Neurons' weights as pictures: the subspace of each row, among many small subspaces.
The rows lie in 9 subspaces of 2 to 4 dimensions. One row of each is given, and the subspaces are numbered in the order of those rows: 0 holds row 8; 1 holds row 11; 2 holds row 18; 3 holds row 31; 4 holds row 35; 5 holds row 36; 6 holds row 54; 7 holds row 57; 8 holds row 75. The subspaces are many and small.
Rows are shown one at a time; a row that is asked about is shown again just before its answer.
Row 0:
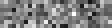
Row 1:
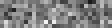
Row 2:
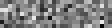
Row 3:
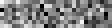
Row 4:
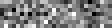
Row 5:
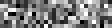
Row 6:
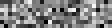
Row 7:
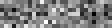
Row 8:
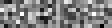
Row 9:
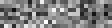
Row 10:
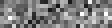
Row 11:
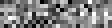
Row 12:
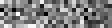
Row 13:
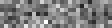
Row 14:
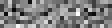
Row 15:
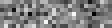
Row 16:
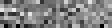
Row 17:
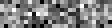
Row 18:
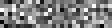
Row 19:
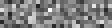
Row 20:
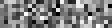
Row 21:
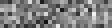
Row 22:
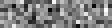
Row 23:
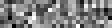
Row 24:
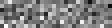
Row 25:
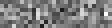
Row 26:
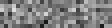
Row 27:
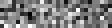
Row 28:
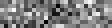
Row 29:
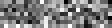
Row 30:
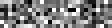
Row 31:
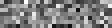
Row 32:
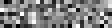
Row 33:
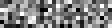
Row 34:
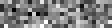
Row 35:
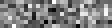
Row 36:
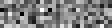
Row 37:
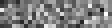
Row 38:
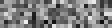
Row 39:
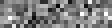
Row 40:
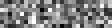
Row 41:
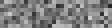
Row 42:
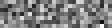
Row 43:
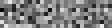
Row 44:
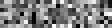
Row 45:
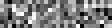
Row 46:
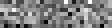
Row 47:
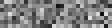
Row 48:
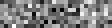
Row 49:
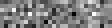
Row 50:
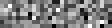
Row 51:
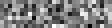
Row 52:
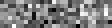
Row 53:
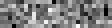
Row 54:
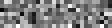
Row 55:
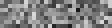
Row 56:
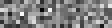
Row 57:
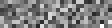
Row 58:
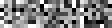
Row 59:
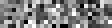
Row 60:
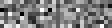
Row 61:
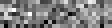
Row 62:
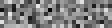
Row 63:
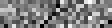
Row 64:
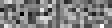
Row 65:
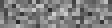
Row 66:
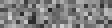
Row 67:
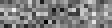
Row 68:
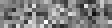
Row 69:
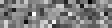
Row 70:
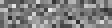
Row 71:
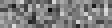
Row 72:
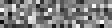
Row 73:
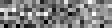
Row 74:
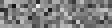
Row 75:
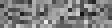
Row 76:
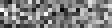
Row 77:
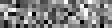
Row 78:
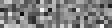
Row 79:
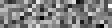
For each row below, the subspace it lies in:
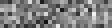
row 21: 1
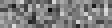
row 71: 4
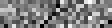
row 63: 7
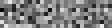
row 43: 2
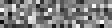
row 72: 2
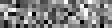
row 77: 3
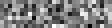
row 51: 7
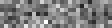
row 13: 1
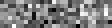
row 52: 4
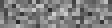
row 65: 8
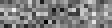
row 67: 2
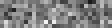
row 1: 6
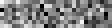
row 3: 8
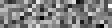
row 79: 7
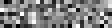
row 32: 6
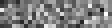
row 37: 8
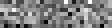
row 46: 3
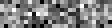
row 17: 1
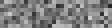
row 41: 3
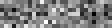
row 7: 2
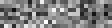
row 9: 2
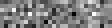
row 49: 0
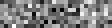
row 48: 4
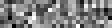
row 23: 1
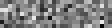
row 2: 7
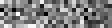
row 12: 8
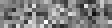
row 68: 5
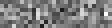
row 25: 8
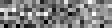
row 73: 5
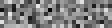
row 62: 2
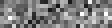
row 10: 1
